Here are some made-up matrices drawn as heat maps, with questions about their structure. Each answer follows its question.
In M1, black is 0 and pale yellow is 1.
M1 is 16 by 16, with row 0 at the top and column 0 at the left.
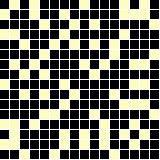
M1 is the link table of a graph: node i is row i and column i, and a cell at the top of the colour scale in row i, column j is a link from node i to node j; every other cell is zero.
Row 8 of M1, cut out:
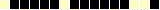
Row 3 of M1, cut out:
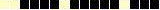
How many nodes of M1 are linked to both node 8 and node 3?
2
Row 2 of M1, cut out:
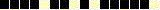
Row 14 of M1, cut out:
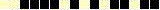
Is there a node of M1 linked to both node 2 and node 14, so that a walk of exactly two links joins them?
no
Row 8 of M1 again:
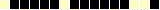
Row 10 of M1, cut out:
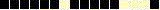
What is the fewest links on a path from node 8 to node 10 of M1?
2
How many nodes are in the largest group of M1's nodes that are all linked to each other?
4
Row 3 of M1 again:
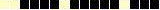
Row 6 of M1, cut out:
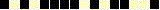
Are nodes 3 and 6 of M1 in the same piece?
yes
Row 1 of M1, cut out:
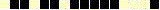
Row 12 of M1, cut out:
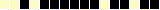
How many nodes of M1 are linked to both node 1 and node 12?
3
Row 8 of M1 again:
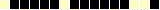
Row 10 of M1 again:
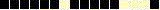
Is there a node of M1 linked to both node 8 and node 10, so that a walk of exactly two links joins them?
yes
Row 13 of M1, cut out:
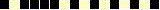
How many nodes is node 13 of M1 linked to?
6
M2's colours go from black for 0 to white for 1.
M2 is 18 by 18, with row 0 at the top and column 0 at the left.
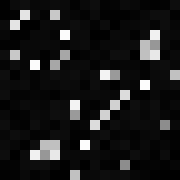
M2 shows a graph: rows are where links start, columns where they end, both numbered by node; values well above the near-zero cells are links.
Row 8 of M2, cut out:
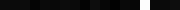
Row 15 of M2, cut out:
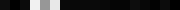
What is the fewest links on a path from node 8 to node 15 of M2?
3
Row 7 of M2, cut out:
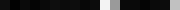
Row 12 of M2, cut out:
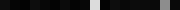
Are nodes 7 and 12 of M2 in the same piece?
no
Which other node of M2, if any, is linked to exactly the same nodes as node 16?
node 9
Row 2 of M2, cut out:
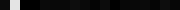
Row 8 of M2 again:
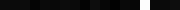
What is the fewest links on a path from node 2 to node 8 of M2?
4
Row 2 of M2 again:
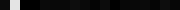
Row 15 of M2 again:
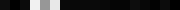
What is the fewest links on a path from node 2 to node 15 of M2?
3
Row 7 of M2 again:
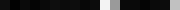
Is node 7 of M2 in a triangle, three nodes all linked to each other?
yes
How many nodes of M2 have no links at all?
2
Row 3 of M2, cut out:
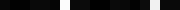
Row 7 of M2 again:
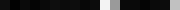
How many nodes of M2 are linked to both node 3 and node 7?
0
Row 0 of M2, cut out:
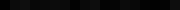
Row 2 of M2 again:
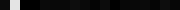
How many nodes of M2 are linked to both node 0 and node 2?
0
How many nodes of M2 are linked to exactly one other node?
5
